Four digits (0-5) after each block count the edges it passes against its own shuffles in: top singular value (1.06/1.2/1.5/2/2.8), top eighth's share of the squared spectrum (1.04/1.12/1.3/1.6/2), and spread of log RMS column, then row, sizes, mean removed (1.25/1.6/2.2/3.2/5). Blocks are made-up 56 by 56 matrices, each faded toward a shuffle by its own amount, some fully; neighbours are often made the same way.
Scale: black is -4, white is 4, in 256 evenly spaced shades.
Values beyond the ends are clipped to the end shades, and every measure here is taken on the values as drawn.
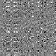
4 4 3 2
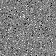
2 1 0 0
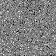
2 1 0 0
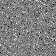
1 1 0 0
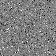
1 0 0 0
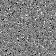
0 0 0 0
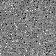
0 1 0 0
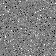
0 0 0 0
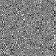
4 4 2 2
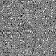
3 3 1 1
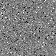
0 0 0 0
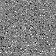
3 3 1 1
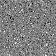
1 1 0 0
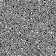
0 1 0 0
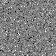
0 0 0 0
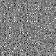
3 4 2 2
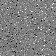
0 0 0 0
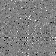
3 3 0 1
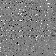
3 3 0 1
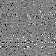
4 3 1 2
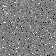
1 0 0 0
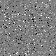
2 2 1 0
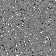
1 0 0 0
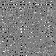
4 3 1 2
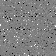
2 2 0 1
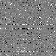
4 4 1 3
